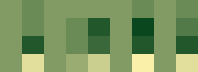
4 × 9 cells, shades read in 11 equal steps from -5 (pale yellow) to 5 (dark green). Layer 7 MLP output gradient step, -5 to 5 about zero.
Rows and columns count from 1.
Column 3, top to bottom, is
0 0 0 0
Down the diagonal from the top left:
0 1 0 -1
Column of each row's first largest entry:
2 7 2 1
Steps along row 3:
up down up up down up down up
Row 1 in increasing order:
0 0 0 0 0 0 1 1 1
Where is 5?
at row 2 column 7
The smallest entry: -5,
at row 4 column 7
